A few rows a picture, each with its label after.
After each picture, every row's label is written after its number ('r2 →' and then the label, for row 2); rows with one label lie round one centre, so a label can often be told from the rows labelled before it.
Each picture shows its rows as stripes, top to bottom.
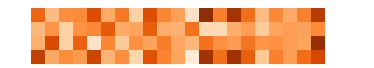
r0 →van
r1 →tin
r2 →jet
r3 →van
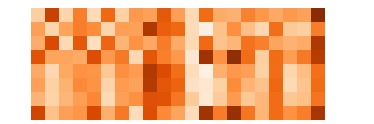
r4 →jet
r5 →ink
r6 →jet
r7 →van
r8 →ink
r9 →ink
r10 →ink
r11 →van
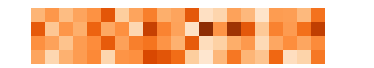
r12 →tin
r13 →van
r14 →tin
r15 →ink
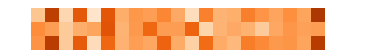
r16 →jet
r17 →tin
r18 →jet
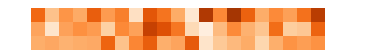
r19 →van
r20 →ink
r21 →tin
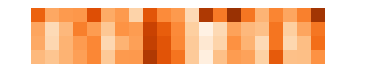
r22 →van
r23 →ink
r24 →ink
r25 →ink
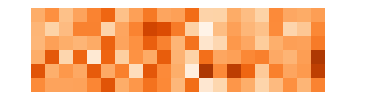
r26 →tin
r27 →ink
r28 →tin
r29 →jet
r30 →van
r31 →tin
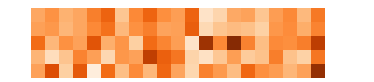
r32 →tin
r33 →tin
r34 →van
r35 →ink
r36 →jet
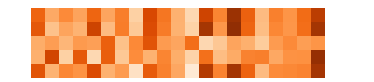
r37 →van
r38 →van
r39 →tin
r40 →jet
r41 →van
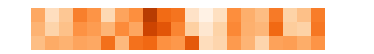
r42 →ink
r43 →ink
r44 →tin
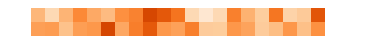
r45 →ink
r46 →tin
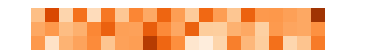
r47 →jet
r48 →tin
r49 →ink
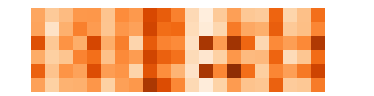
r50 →ink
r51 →ink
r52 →van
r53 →ink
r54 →van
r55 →ink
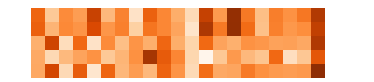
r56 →van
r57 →van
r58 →jet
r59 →ink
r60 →jet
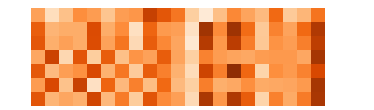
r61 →ink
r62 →van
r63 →van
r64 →jet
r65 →van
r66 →jet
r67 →van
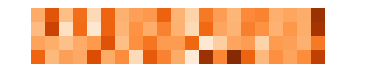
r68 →jet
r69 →jet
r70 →tin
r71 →van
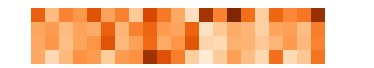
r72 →van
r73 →tin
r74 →tin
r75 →ink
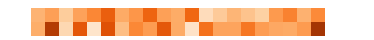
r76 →tin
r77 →jet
